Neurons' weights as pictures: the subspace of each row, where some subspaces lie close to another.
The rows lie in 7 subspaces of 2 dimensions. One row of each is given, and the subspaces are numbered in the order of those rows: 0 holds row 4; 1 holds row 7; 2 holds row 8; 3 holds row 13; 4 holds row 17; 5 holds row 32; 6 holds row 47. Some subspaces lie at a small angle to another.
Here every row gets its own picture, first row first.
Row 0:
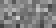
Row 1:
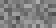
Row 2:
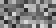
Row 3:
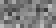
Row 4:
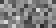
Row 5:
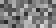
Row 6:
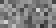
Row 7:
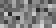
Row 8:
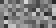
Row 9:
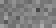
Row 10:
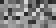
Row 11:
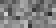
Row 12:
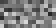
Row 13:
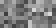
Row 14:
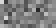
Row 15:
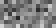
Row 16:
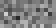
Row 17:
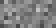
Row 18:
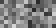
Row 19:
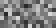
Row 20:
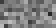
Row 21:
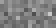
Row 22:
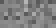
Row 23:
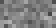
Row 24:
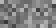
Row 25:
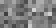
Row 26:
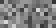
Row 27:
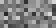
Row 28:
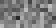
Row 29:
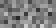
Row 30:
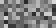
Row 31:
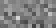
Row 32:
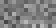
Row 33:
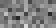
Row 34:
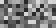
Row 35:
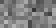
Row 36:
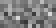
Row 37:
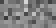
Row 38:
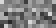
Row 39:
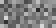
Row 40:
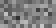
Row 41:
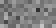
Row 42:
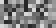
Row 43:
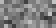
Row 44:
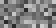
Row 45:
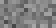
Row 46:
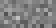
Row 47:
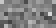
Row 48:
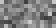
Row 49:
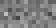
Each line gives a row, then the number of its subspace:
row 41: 1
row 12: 6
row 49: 2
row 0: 4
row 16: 2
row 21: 5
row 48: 6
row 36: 5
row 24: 0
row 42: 4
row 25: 3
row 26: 0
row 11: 3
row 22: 1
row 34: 1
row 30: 2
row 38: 6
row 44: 5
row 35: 3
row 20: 6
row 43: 6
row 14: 4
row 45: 5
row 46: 2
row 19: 3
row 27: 2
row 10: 1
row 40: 2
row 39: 1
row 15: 4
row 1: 3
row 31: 5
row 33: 0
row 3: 4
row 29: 0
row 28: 4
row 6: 0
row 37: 1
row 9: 1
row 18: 3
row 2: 5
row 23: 6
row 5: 0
